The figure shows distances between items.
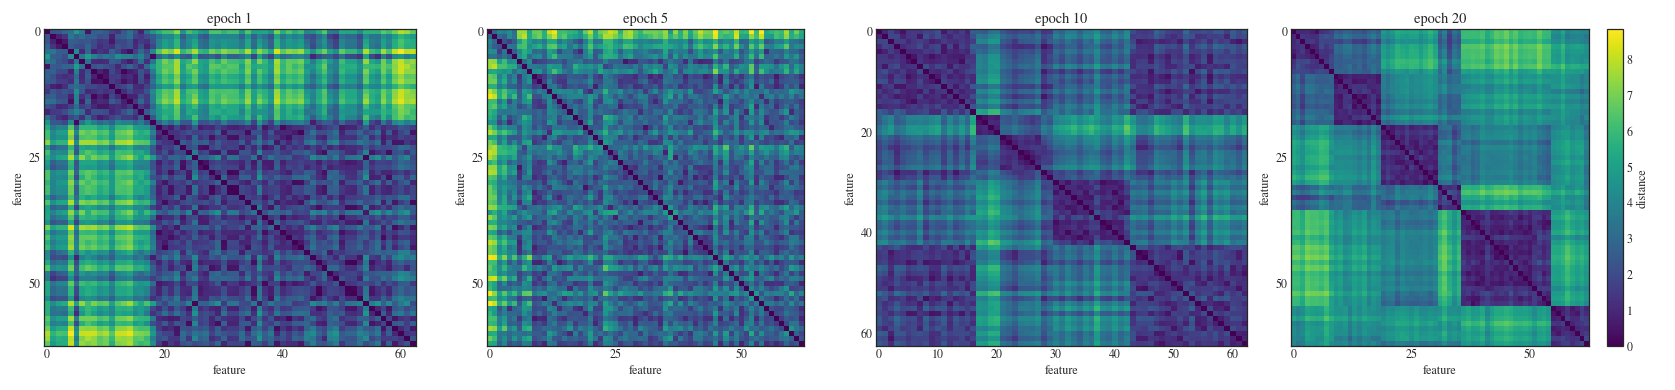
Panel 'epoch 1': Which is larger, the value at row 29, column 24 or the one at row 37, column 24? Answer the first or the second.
the second
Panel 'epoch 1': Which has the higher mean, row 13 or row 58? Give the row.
13
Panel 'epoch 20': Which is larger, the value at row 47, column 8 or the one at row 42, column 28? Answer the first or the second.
the first
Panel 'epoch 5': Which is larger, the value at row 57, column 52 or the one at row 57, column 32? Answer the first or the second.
the first
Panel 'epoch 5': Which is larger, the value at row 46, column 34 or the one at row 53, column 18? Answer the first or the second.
the second
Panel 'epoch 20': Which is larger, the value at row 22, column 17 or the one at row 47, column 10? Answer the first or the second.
the second
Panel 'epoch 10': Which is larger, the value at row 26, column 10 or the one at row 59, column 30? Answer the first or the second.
the second
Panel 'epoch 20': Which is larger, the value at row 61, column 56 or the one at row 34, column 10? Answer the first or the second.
the second
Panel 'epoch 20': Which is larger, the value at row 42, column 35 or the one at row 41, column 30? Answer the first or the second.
the first
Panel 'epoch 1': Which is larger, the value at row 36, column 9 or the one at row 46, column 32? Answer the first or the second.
the first
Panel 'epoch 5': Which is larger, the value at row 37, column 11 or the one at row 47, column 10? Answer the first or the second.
the second
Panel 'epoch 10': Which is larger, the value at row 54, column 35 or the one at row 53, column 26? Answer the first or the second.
the first
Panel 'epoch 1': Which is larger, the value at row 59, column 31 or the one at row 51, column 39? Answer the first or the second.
the second
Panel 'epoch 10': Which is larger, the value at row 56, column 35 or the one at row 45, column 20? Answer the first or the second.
the second
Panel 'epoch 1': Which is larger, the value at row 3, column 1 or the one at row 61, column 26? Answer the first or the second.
the second
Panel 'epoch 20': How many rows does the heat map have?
63
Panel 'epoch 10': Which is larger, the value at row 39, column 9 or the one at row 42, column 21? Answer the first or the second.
the second
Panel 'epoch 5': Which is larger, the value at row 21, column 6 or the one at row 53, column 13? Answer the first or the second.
the second
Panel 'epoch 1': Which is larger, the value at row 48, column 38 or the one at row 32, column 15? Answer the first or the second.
the second
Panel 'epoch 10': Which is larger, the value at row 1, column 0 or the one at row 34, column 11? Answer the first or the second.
the second
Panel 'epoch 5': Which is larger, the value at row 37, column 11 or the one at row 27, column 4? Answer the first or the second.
the second
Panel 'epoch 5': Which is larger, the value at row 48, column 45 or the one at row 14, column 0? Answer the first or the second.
the second
